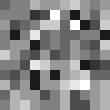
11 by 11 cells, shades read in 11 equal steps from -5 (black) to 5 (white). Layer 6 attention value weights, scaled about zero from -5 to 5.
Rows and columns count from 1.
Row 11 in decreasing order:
3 2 2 2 1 1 0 0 0 -2 -2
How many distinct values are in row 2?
8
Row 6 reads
3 1 -1 -2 1 -2 -1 1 0 -1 1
